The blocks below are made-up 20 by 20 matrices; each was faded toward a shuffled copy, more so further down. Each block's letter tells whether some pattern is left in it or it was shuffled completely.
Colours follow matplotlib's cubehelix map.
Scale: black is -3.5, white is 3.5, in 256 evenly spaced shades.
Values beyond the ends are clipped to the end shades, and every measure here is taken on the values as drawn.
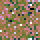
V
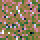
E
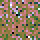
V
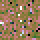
E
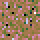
E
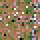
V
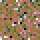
E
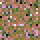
V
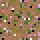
E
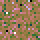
E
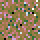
E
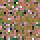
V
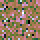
V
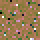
E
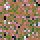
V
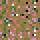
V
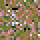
V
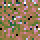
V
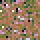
E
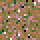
E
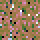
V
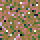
E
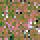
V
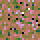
V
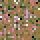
E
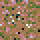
E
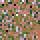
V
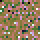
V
